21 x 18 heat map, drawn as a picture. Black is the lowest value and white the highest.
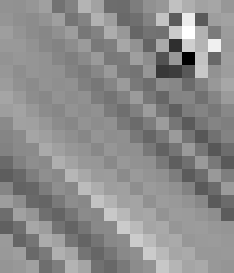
Histogram: heavy tails on both sides. Roughest part: top right. Odd patch: rougher, in the top right. Slope: none. Grain: diagonal, down to the right. Calmest part: top left.
